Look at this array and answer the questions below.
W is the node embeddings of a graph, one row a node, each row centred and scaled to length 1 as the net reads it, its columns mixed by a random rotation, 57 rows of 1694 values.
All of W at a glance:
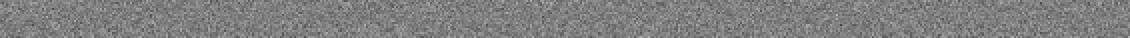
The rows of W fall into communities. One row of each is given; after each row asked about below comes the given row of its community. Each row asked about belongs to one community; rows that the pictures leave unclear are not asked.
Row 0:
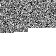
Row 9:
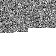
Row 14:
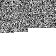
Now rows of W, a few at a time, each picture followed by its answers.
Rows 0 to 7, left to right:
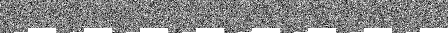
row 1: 0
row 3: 14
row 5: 9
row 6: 9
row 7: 9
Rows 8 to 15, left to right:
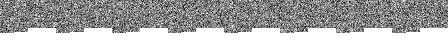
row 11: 14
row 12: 9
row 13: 14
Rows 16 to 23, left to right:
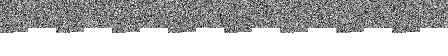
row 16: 9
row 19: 14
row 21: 14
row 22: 0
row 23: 0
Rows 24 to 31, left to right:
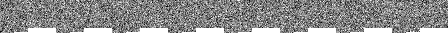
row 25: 9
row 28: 14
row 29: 14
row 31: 0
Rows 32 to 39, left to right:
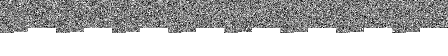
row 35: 14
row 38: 0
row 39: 0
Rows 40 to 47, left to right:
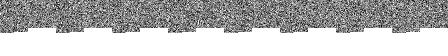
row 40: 0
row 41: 9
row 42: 14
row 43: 9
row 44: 9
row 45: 14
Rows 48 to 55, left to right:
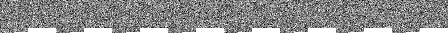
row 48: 14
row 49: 0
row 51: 0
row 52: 0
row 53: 9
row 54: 0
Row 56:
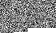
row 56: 14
